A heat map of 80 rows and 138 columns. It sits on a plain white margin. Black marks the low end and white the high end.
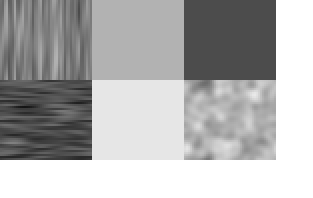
It is made of 2 by 3 panels. Panel 1,1: middling, streaked downward. Panel 1,2: high, flat. Panel 1,3: low, flat. Panel 2,1: low, streaked across. Panel 2,2: very high, flat. Panel 2,3: high, blotchy.
